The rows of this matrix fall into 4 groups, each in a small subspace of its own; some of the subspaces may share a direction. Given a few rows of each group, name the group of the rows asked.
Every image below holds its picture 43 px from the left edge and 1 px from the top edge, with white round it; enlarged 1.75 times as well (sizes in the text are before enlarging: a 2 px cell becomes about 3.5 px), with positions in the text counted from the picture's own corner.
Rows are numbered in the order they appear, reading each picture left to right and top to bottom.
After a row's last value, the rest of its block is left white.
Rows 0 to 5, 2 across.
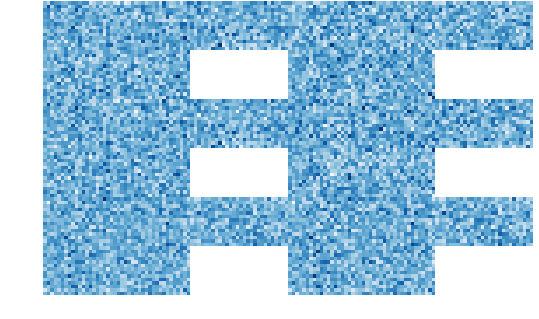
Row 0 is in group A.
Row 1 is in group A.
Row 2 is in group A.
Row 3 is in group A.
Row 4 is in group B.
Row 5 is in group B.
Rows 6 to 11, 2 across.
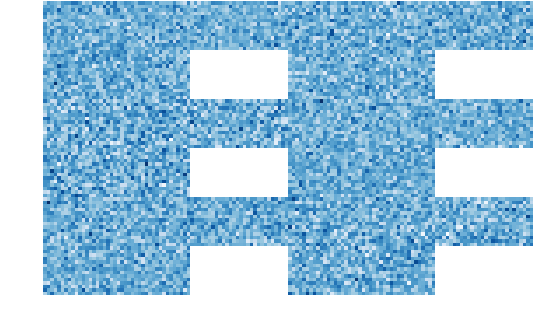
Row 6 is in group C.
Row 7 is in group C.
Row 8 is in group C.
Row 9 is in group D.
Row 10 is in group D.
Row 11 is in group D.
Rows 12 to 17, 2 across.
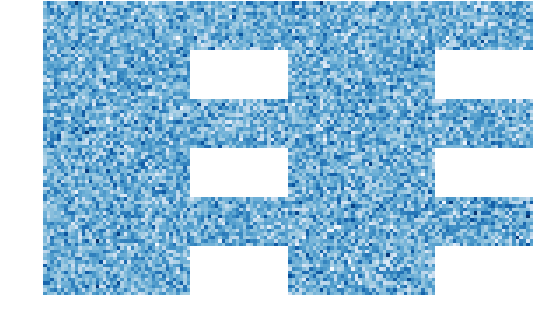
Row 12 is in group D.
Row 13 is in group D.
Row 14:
D
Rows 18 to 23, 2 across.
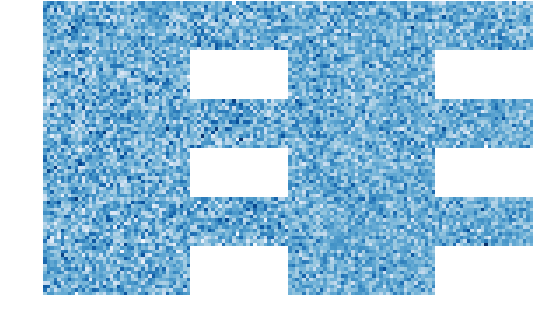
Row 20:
D
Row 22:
D
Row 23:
A
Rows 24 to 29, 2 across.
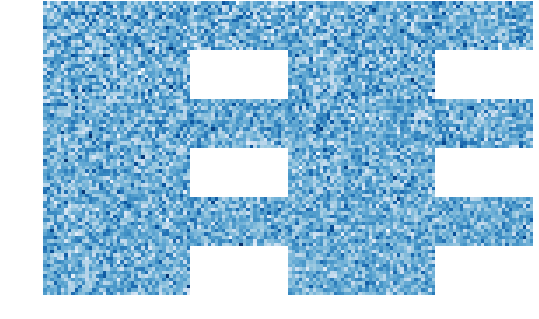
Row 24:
A
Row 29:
C
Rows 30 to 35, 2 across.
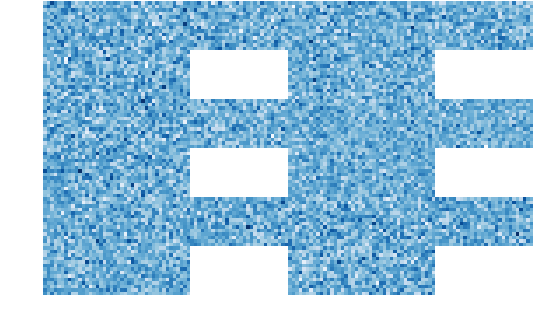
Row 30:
C
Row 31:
B
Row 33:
A
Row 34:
B
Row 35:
C
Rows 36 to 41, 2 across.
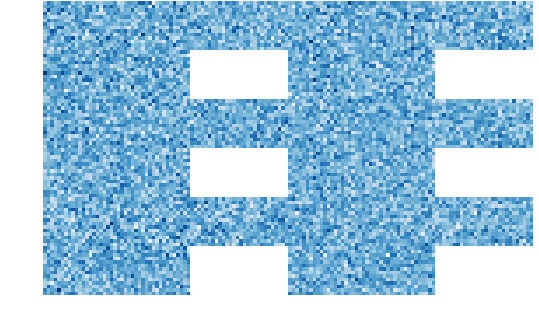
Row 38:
C
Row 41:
D
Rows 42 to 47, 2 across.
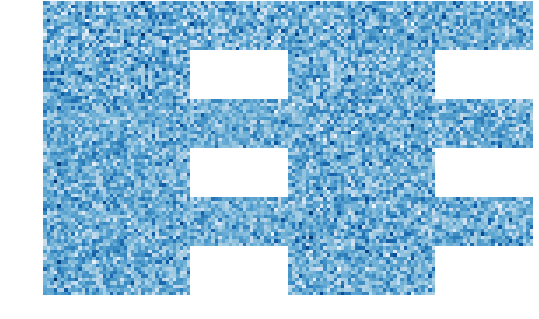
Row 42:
C
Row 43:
A
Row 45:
A
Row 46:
C
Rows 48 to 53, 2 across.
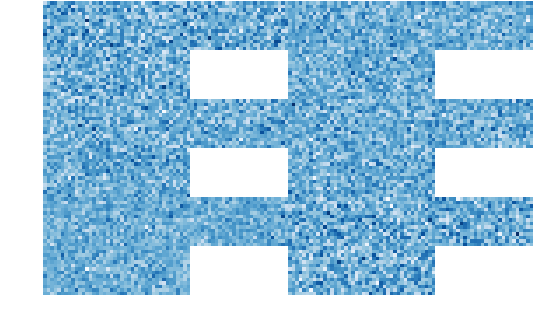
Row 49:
D
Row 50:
A
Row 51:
B
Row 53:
C
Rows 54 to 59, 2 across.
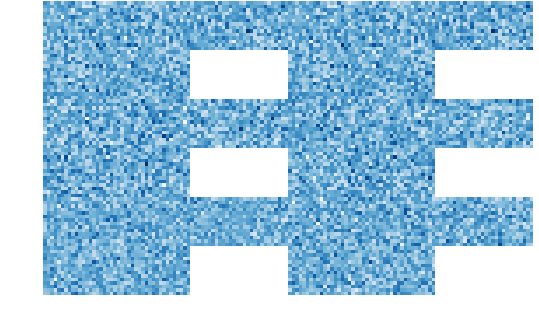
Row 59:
D
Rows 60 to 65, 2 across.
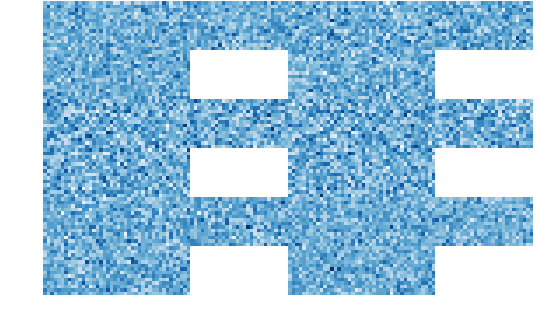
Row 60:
A
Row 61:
C
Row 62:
A
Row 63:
A
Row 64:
B
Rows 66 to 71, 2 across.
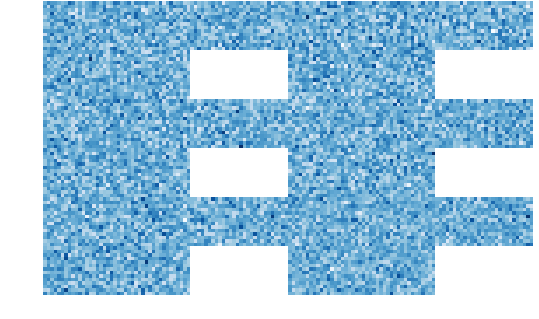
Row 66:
A
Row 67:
B
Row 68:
A
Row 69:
C
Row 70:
C
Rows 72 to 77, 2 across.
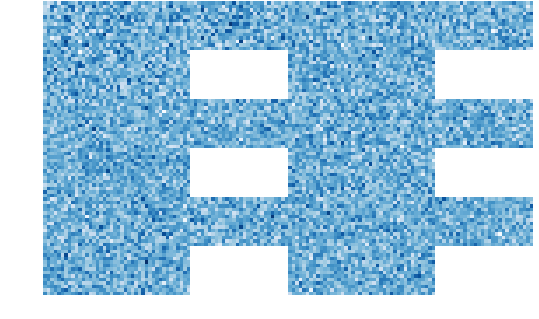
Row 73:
B
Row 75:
B
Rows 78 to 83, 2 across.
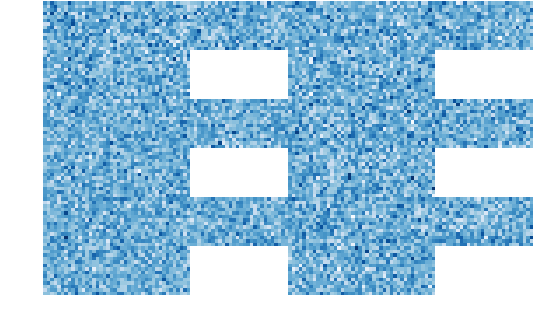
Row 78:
A
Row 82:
D
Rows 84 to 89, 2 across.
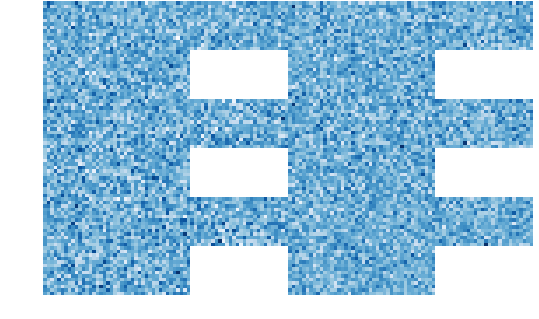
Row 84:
D
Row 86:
D
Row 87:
B
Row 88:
A
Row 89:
A
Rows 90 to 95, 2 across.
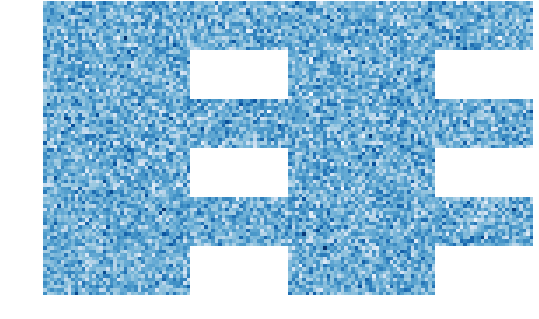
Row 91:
C
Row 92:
D
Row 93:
B
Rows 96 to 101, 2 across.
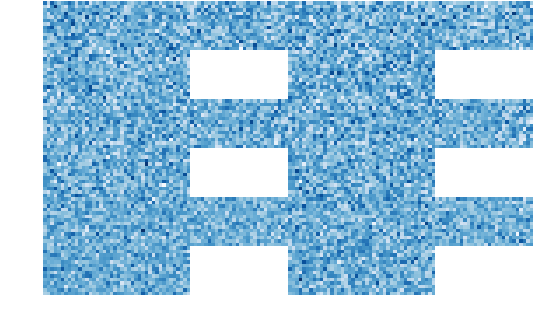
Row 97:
D
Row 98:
C
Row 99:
C
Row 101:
C
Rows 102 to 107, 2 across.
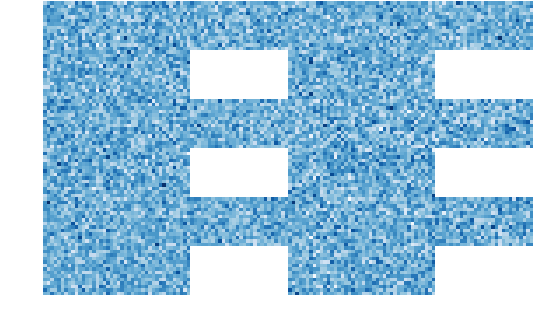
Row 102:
B
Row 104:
C
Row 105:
A
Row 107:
B
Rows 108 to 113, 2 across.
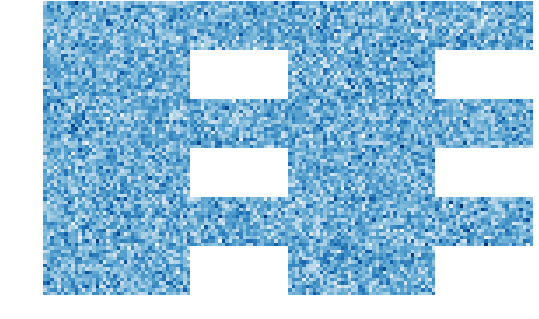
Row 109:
D
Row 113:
A
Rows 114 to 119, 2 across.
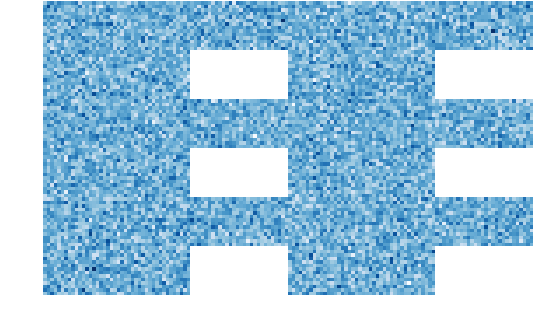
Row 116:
C
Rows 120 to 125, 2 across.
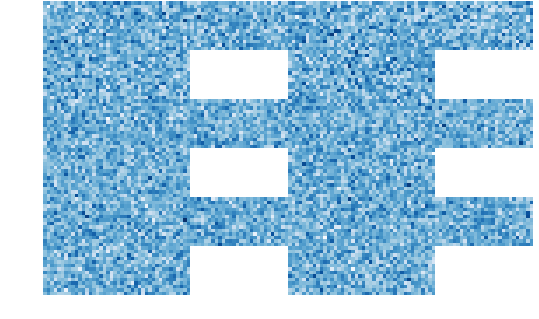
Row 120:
A
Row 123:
C
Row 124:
C
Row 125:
D
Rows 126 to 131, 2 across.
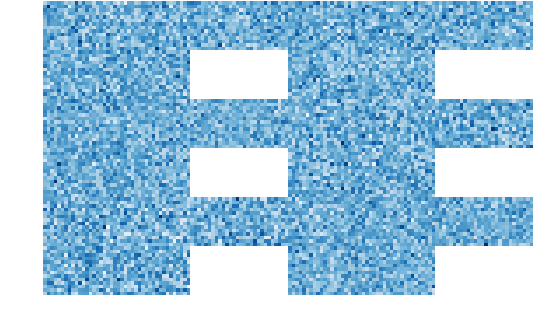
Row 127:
A
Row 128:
C
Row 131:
A
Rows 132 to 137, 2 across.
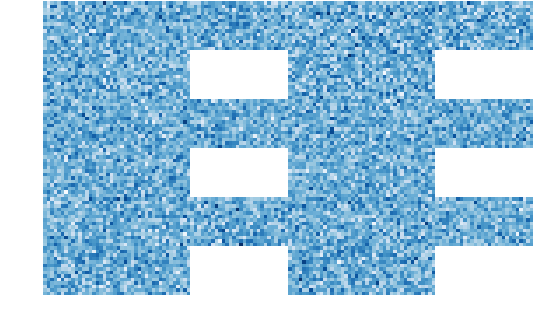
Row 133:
A
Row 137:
C
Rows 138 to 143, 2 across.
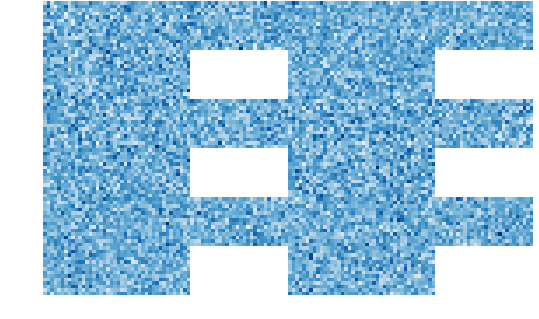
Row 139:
D
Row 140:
B
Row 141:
C
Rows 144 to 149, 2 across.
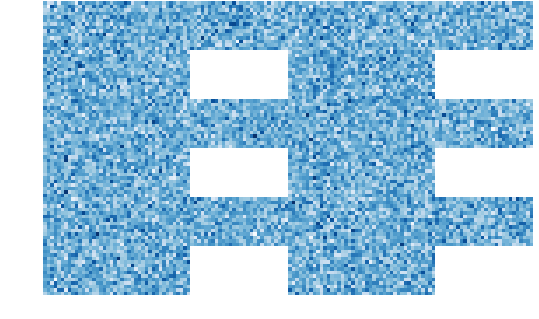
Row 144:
D
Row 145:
A
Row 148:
C
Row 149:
D
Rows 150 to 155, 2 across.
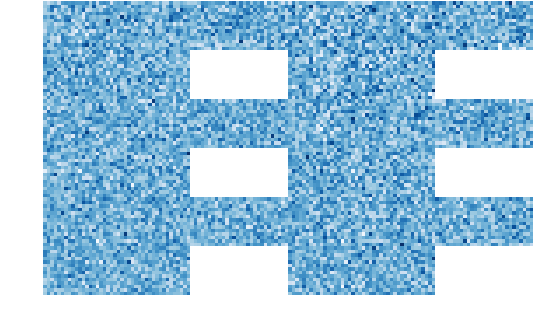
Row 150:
D
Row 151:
A
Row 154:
B
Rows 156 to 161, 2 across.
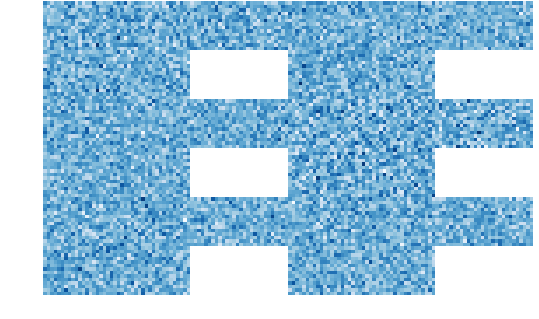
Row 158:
C
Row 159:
A
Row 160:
C
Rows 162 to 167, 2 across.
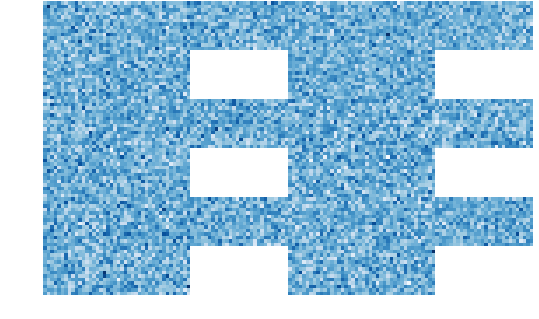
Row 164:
D
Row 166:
A
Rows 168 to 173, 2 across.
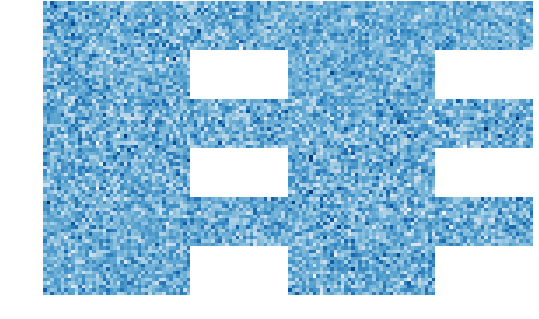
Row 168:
A
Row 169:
D
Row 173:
A
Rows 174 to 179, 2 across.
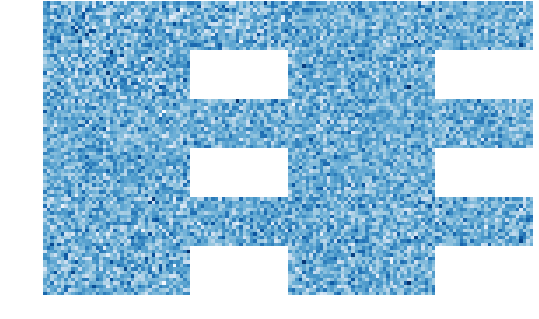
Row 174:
D
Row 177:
D
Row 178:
C
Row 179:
C
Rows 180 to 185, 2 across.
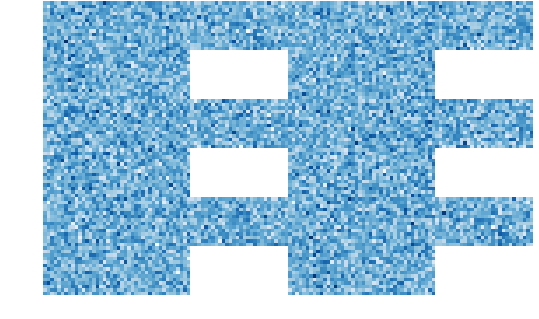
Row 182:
A
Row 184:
B
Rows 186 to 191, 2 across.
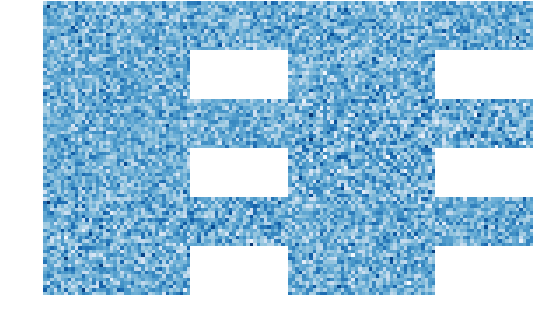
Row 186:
B
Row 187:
C
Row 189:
D
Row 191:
C
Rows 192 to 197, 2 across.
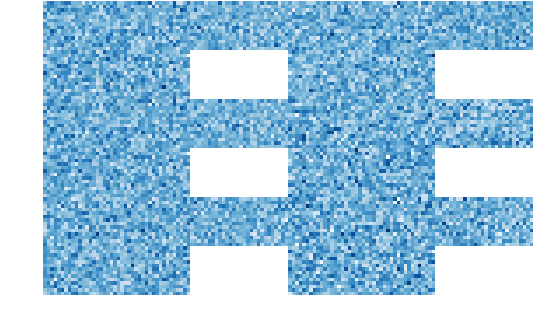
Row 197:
C
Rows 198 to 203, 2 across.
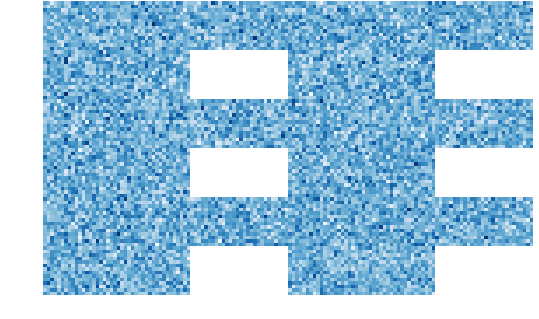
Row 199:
C
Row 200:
D
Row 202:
B
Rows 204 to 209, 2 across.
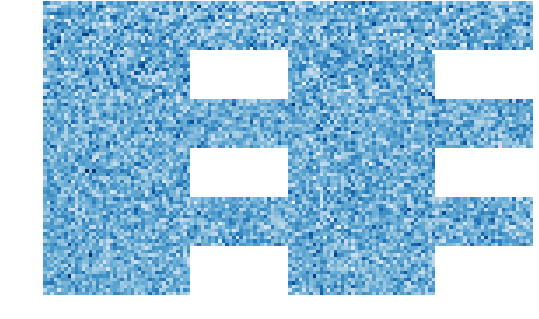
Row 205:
A
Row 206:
D
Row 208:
A
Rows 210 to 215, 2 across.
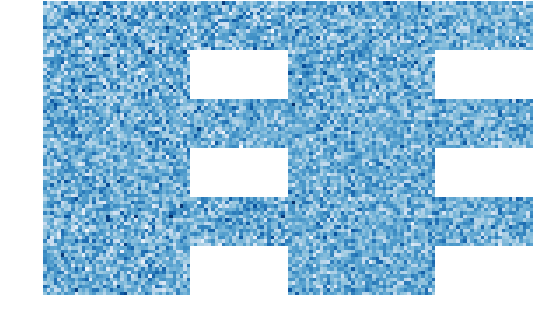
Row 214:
D
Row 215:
B
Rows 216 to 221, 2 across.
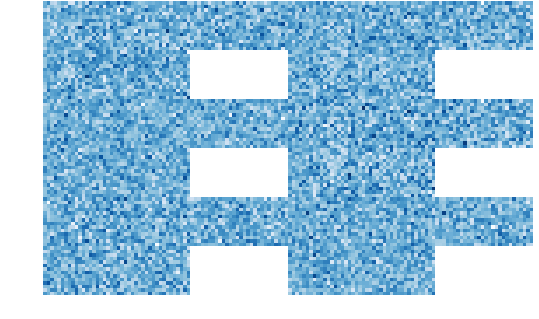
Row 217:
A
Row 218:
D
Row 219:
A
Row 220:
B
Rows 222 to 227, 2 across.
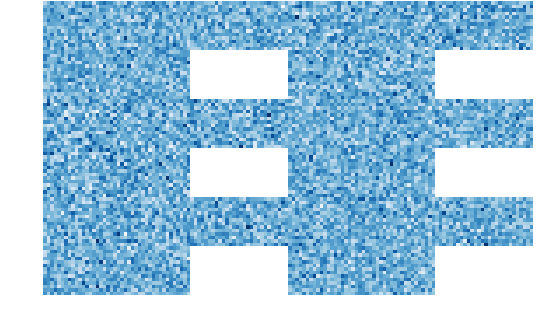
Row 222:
B
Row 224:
A
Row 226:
B
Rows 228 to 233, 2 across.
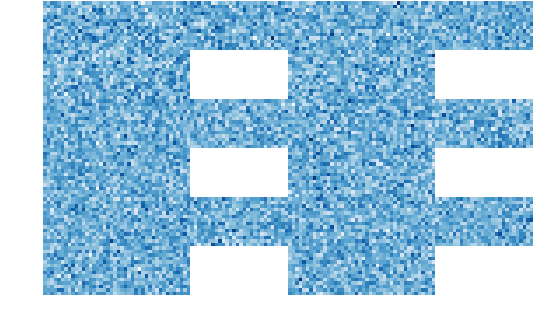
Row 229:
C
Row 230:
B
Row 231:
B
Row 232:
A
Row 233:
C
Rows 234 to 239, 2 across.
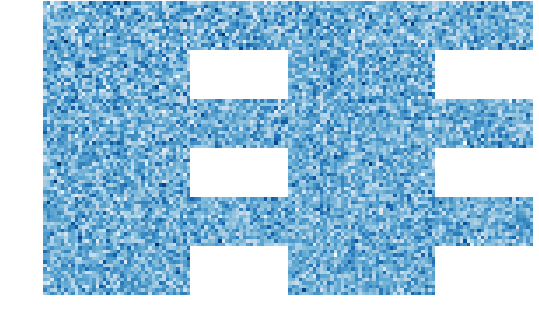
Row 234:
A
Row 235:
A
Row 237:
A
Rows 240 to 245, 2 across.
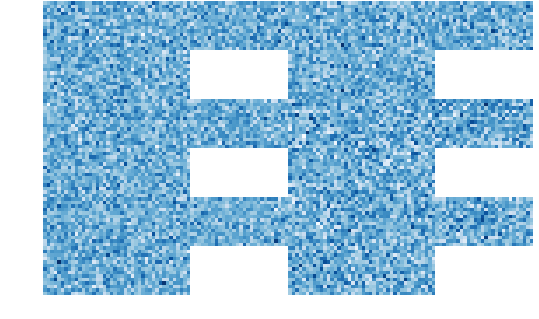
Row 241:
B
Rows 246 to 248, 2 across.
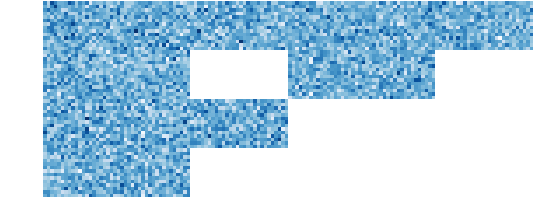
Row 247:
C
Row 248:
C
